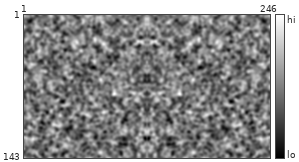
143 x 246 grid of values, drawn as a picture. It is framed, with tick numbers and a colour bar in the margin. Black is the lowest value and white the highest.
It is mirror symmetric from left to right. The field is mottled with small blotches. The values follow a bell shape. There is no overall slope.
